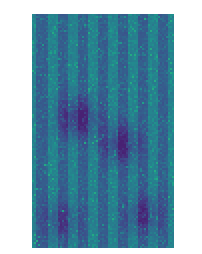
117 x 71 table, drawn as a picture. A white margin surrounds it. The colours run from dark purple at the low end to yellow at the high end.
Ninth with the lowest average: centre. Stripes: upright, repeating 7 times. Dips: four.
